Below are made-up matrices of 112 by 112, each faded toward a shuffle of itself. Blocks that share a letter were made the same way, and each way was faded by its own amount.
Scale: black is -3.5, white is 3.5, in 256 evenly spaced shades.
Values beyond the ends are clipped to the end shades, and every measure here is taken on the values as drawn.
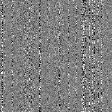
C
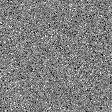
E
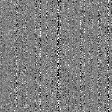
C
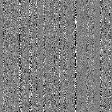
C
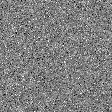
E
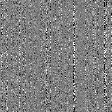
C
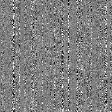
C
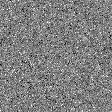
E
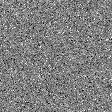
E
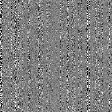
C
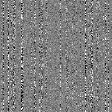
C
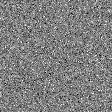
E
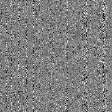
C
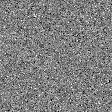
E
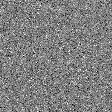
E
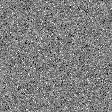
E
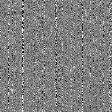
C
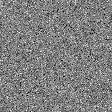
E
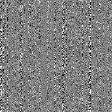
C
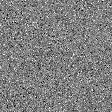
E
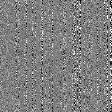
C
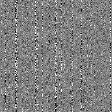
C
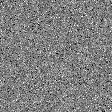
E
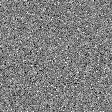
E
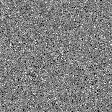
E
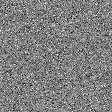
E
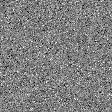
E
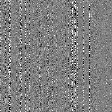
C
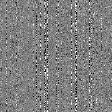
C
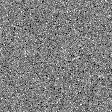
E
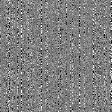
C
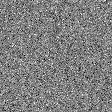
E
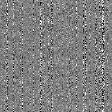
C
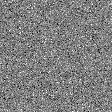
E
